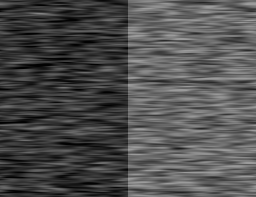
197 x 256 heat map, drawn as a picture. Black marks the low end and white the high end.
Average level on the scale: 30%. Seam: vertical, 50% of the way across, the right part higher. Grain: streaks across.
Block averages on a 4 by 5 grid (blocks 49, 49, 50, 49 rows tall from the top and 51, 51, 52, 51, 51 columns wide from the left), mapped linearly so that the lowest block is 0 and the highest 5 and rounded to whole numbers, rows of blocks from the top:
00355 / 00355 / 11355 / 00355
